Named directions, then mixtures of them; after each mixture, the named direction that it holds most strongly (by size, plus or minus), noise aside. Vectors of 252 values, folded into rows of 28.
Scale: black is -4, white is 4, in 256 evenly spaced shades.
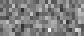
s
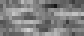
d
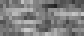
d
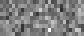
s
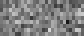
s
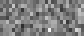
s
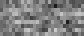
d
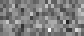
s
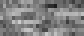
d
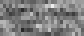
d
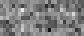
s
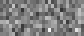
s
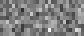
s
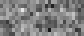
s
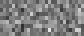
s
